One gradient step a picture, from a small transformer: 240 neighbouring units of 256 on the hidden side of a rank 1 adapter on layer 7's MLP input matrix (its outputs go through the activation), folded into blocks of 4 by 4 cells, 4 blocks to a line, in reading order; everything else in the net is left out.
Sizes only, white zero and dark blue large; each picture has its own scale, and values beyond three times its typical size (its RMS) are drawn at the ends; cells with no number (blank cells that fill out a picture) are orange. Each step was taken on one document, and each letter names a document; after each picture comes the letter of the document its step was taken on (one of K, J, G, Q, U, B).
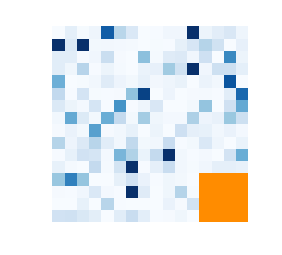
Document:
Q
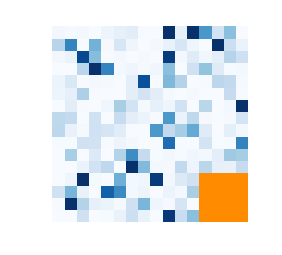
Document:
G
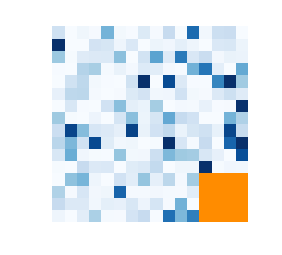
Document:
G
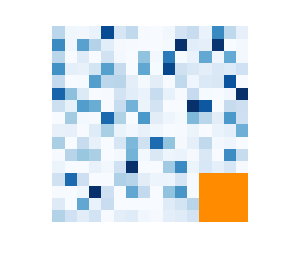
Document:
Q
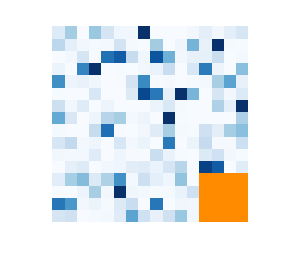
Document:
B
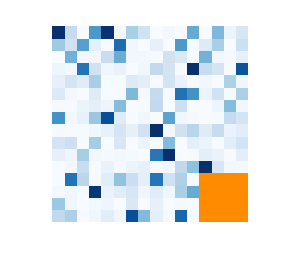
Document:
B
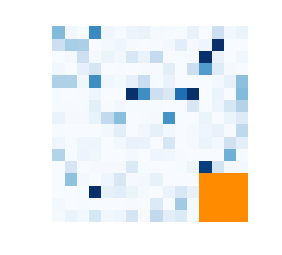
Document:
B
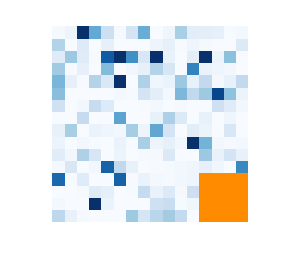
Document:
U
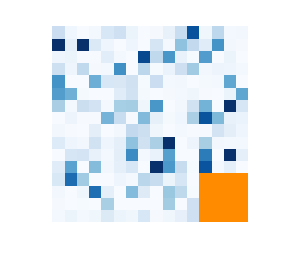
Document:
Q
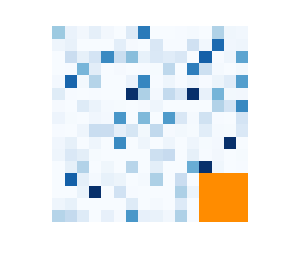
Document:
B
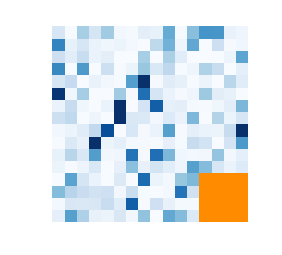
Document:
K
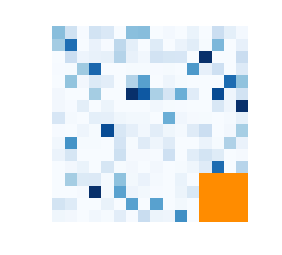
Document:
B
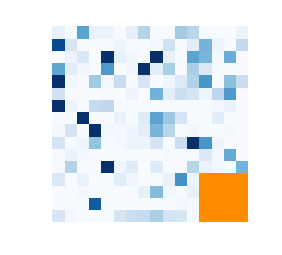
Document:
U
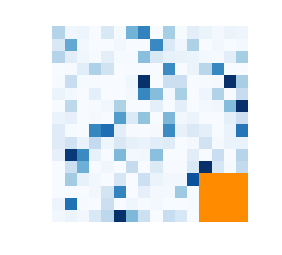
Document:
G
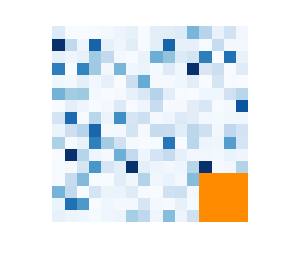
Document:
K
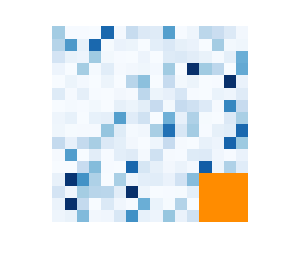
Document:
G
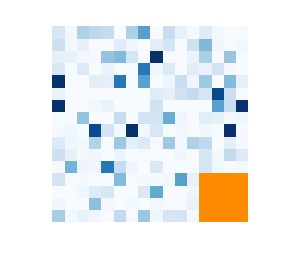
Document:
U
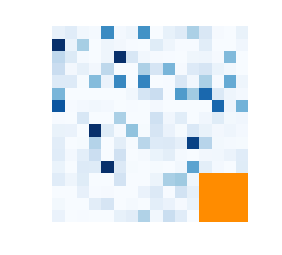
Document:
U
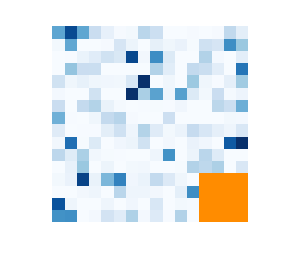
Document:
B
